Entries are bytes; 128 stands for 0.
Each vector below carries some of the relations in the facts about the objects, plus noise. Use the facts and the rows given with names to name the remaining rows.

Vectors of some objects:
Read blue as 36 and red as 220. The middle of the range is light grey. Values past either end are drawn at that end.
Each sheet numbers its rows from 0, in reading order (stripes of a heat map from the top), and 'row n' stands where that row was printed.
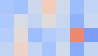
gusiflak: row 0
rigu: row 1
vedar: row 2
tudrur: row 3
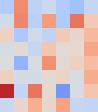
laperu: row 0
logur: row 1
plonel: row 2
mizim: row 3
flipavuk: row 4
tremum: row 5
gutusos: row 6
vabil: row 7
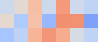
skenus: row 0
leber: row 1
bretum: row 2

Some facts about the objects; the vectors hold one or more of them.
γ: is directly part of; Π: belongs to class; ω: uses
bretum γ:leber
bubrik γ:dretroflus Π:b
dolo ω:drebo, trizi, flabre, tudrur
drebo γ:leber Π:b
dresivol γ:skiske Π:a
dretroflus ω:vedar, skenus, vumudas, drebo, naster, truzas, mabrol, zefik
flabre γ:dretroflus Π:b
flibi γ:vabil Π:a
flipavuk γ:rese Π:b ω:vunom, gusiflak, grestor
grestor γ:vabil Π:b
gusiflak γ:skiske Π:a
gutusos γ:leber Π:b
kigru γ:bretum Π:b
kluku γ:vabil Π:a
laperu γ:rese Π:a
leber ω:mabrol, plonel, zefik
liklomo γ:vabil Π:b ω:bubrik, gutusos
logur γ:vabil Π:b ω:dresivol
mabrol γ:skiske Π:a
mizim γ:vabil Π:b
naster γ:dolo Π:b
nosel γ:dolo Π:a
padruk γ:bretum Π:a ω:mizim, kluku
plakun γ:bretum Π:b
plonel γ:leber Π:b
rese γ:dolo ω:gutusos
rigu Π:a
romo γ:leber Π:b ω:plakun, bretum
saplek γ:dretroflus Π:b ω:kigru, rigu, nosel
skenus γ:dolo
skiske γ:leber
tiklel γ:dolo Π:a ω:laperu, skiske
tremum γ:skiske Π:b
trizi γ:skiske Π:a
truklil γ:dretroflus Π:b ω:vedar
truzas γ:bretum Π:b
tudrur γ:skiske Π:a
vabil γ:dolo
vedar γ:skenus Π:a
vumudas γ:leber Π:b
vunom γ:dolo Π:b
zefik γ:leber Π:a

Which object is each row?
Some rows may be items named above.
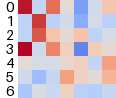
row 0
gutusos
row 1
tiklel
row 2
skiske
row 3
liklomo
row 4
kigru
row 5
plakun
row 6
kluku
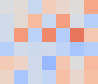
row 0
mizim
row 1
skenus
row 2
logur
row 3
flibi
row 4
drebo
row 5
plonel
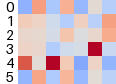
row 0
dresivol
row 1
flabre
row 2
saplek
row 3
truklil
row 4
rese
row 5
dresivol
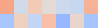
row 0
bubrik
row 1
padruk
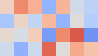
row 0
dolo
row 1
padruk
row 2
dretroflus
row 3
romo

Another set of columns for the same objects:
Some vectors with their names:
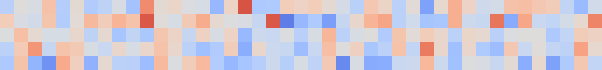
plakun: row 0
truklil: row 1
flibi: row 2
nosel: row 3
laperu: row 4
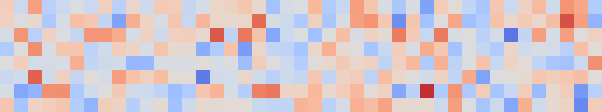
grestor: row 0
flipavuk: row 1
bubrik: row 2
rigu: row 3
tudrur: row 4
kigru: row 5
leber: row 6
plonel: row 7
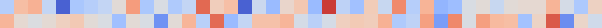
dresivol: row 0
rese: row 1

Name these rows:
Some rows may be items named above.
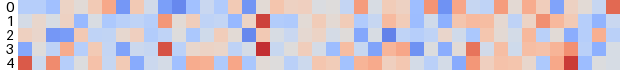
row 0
dolo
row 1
plakun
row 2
skiske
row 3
romo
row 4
gutusos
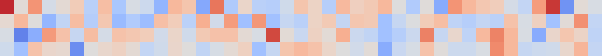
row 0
gutusos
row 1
gusiflak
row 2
dretroflus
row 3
skenus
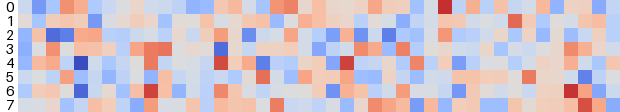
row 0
leber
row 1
skenus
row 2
tiklel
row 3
saplek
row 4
dresivol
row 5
bretum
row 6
logur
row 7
flipavuk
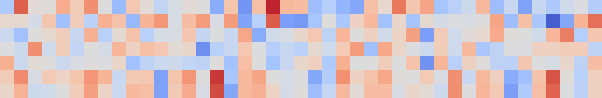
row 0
padruk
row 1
vedar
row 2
drebo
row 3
kigru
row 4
flabre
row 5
liklomo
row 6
liklomo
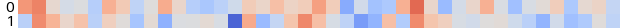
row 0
mizim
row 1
kluku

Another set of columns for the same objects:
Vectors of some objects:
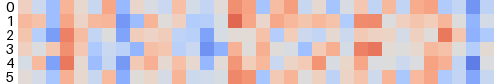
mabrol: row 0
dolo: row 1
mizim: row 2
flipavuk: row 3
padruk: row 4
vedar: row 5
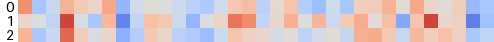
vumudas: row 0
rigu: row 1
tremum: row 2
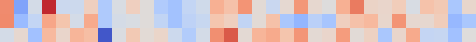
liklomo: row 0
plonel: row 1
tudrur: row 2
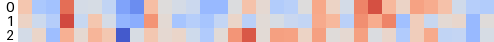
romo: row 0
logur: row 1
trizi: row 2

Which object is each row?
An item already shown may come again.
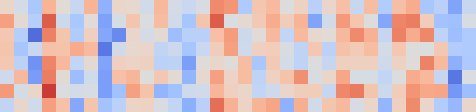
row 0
vedar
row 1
tiklel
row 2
bretum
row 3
drebo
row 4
mizim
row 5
padruk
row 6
saplek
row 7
gusiflak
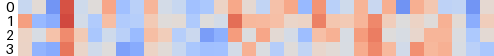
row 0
dresivol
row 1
rese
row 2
flipavuk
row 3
plakun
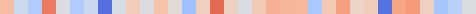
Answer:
laperu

